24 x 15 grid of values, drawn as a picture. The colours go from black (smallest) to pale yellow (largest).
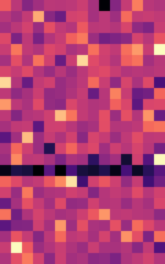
Odd lines: row 16. Average level on the scale: 50%. Slope: none. Histogram: heavy tails on both sides. Mirror symmetry: none.
